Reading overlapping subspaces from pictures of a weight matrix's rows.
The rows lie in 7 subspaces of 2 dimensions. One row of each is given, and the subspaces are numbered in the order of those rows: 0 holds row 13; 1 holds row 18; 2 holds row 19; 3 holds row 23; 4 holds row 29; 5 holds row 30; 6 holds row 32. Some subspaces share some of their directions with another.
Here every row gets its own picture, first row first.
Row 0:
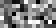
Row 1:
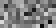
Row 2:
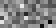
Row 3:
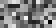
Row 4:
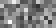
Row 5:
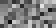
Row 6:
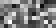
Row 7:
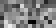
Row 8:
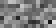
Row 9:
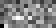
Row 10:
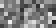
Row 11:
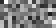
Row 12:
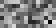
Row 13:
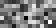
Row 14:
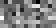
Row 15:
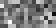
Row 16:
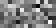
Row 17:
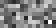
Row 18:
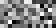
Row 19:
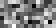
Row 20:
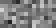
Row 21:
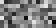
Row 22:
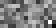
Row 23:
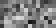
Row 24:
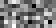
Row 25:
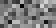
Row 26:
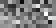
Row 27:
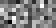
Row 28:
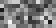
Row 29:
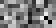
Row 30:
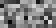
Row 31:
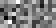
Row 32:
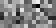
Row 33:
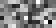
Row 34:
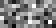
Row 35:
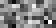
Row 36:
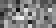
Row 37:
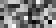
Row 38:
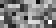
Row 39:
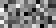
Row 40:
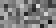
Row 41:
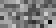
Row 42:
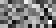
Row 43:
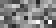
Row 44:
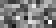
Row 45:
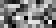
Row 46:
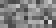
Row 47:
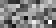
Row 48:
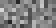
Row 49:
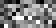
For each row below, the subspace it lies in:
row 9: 3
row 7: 3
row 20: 4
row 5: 1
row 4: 5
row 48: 4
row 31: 4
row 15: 5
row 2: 0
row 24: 2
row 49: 3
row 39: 0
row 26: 6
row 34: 2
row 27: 4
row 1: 0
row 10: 5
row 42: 1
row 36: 3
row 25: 1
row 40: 0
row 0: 6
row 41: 0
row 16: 6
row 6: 1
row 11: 2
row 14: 6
